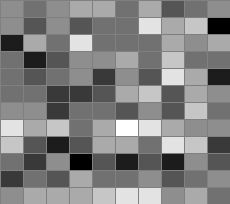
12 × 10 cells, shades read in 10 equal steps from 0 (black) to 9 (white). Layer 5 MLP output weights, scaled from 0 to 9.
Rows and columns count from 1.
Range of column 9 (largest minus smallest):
3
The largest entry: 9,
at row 8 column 6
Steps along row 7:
same down up same down up down up down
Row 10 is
4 2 5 0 3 1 3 1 5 3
